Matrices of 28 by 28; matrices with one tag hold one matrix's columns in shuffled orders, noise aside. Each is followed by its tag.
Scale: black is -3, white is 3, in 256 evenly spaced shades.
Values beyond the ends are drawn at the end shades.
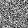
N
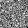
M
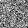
M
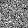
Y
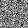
M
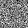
Y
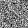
M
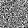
N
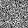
Y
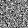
M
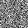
N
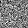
Y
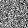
M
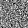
M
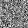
M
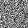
N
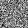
M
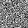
N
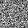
Y
